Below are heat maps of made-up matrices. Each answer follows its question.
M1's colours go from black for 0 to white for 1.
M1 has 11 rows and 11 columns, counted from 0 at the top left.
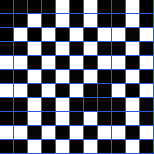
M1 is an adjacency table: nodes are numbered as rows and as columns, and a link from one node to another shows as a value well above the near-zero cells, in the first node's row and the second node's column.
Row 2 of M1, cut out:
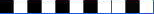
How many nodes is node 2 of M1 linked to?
6
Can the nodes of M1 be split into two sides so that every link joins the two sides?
yes
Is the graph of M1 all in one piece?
yes
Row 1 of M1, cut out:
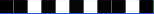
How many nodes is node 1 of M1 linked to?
4
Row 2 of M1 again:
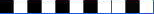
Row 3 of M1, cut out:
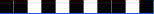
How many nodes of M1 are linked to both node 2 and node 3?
0
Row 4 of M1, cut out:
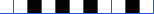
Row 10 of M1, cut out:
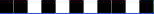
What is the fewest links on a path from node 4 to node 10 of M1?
1
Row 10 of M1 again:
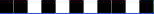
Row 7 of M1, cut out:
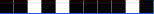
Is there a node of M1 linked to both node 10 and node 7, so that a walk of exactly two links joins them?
yes
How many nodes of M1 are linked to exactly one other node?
0
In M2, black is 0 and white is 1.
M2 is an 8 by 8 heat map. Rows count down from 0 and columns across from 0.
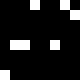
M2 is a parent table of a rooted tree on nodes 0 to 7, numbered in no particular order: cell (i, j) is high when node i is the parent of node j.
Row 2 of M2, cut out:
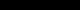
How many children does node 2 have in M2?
0
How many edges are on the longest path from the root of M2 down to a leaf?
4
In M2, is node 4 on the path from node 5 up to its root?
yes
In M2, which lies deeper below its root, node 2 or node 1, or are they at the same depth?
the same depth
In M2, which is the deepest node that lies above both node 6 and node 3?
0
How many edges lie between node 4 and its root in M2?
0
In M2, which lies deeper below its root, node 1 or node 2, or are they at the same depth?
the same depth
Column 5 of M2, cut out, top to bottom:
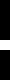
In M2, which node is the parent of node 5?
4
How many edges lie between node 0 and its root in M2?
3
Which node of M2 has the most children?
4
